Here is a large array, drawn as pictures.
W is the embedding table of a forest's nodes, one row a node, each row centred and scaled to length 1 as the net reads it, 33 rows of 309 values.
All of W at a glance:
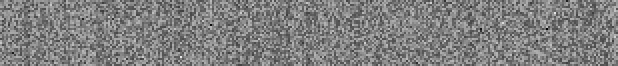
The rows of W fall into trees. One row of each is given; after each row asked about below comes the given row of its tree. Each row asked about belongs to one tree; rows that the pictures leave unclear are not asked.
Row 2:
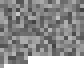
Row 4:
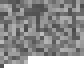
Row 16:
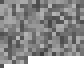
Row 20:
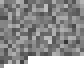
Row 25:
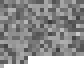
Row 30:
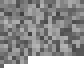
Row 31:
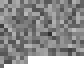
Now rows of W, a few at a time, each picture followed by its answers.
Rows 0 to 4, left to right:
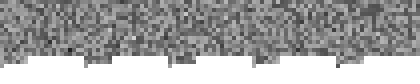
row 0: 31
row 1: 20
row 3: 31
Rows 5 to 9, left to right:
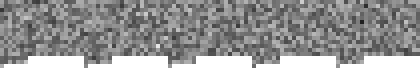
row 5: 20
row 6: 16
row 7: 16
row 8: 4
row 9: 31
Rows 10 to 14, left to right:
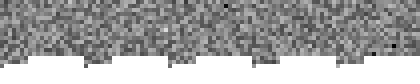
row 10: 30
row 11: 30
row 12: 30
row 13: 2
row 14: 25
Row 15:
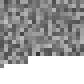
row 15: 30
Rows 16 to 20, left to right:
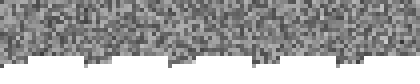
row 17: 20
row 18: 4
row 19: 25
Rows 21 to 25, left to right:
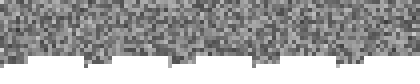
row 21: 2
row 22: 30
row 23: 31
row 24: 16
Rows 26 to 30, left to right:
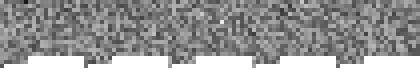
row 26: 4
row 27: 4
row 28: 31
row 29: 25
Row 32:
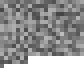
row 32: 4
